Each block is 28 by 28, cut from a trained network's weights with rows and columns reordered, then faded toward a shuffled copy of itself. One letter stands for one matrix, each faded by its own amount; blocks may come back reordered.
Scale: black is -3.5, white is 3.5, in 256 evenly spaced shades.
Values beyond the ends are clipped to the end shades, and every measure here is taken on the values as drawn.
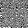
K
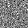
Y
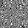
K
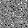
Y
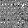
K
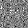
K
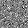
Y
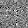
K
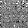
K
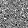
Y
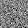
Y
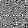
K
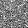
Y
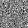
Y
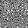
K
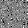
K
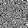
K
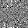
K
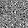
K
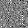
K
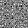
K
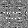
K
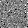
Y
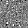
K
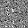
K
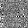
K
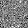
K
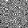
K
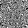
Y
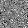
Y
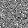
Y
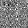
K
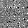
K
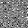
K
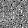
Y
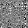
K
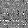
K
